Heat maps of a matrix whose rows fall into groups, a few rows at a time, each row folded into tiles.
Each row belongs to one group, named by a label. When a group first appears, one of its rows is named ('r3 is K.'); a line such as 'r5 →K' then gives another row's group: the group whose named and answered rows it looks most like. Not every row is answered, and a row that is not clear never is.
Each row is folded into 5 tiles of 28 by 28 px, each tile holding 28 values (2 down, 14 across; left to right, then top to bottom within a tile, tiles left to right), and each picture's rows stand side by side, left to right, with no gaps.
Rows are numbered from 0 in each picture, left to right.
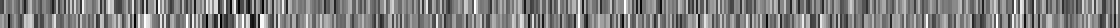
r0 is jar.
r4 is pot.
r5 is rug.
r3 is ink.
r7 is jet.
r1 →rug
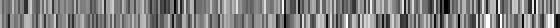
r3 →jet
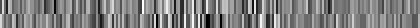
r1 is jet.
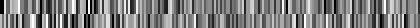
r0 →rug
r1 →jar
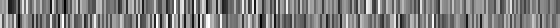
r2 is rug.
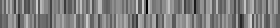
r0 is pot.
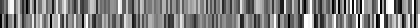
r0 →pot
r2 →jar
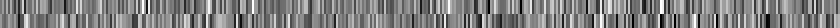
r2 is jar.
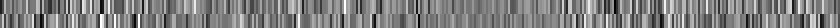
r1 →ink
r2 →pot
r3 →rug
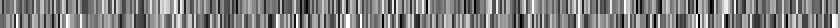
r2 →jet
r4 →pot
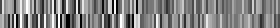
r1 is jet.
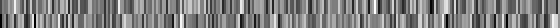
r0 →pot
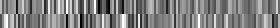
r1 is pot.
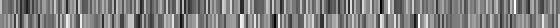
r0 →jet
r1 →jar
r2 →jar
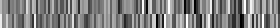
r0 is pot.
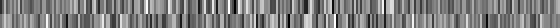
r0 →rug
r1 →rug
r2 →jar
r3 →rug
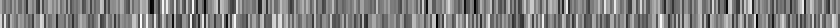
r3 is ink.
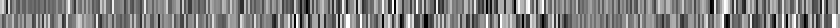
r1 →jar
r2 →jet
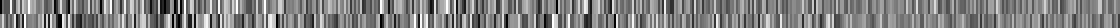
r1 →jet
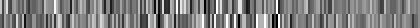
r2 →jar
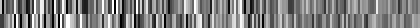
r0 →jet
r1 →ink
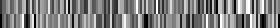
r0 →pot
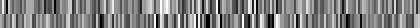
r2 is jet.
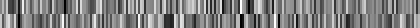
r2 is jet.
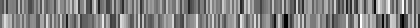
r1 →jar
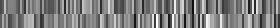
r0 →jar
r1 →jet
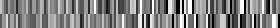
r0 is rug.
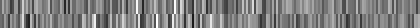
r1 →jet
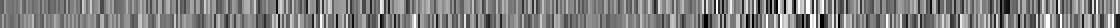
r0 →jar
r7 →jet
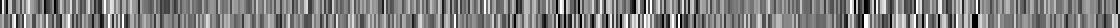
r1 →jet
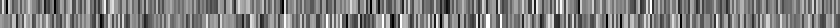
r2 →rug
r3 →jet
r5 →jet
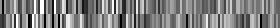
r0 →jet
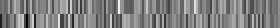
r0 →pot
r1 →ink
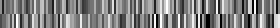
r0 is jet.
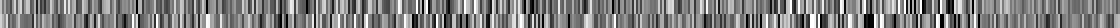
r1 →jet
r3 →ink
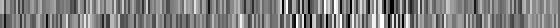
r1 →ink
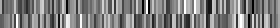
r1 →ink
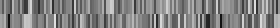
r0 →jar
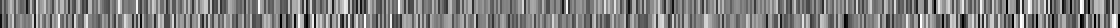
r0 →pot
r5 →rug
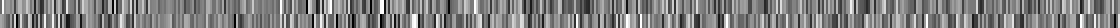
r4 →jet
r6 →pot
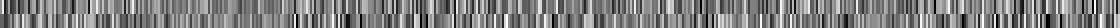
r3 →pot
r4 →jar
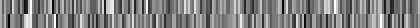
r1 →ink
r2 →ink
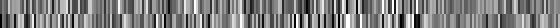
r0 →pot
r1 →ink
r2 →jet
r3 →rug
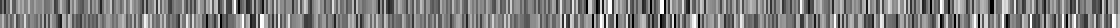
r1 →rug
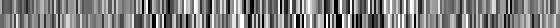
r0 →jet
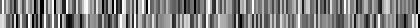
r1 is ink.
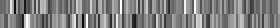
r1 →ink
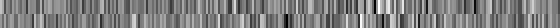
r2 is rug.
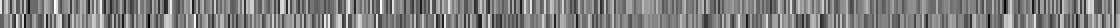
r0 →ink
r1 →jar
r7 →jar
